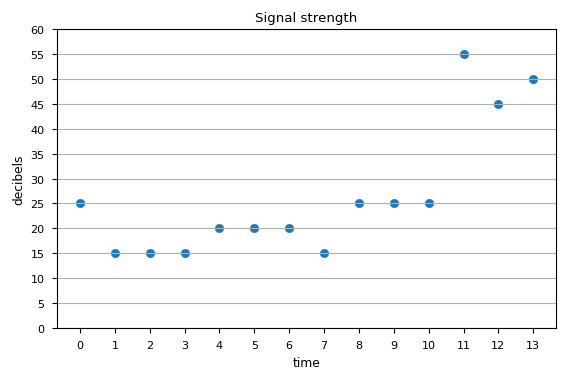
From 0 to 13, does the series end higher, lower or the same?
higher
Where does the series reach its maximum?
11
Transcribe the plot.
Title: Signal strength
x-axis: time, ticks 0 1 2 3 4 5 6 7 8 9 10 11 12 13
y-axis: decibels, ticks 0 5 10 15 20 25 30 35 40 45 50 55 60
Values:
25 15 15 15 20 20 20 15 25 25 25 55 45 50
